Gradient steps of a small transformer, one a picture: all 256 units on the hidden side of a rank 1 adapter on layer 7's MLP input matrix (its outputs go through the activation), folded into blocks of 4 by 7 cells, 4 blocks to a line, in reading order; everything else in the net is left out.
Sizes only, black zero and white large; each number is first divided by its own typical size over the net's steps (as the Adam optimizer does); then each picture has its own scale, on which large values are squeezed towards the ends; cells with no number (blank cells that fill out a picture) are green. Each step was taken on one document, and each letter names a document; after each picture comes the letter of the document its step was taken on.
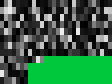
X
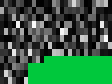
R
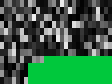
X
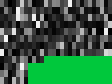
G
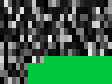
X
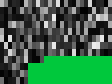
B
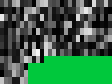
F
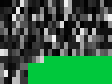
G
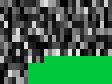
F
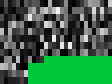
B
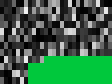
B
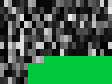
X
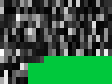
G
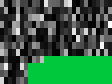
G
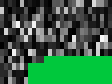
R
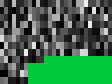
B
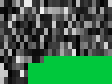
B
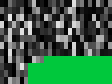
X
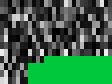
G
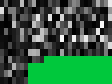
R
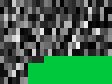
F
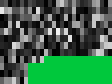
X
